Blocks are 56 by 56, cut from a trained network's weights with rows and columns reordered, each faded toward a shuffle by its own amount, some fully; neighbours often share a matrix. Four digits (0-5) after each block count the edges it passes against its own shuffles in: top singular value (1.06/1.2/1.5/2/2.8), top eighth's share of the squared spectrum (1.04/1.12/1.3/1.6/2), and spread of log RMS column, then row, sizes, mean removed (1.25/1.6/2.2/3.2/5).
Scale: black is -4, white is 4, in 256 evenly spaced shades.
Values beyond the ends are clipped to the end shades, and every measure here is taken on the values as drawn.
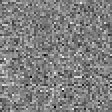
3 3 0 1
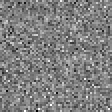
0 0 0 1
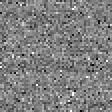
1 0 0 0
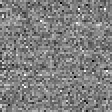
2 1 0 0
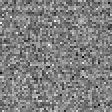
2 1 0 0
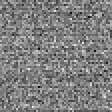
2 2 0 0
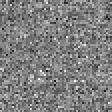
1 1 0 0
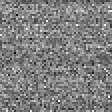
2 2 0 0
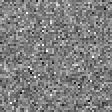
0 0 0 0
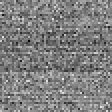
3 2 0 1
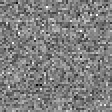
1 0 0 0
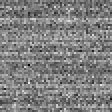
4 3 1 2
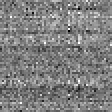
4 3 2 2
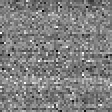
3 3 1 1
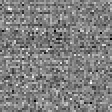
3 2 1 1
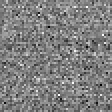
2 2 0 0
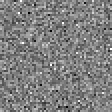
0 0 0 0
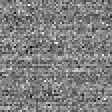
3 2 0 0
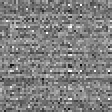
3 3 2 1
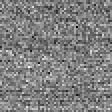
2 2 0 0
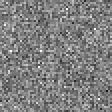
0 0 0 0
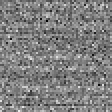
3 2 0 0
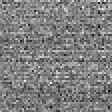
3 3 2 1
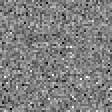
0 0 0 0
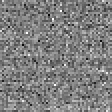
2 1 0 0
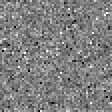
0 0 0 0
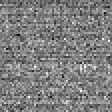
3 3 1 0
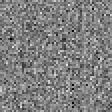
2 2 0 0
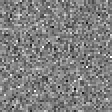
1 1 0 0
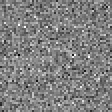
0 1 0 0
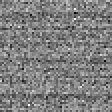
3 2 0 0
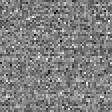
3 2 0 0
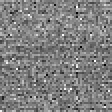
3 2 1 0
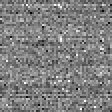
3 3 1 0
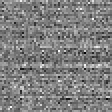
3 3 2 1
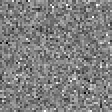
0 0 0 0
